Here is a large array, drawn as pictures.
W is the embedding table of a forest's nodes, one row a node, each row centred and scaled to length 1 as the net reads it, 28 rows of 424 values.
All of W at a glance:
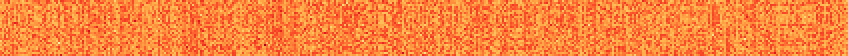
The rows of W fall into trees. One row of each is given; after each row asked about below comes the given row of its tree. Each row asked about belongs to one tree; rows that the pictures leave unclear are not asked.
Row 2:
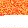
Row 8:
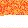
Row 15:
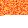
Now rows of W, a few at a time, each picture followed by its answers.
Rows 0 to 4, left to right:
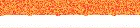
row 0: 15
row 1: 15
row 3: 8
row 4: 8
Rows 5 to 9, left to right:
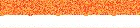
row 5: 15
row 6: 2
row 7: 8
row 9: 8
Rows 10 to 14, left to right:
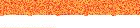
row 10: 8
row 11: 8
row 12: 2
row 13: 8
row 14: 15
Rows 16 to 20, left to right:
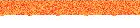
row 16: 8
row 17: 15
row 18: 15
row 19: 8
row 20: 2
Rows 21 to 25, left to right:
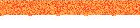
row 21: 15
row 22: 2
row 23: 8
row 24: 8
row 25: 15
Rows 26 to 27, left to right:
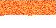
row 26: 2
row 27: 15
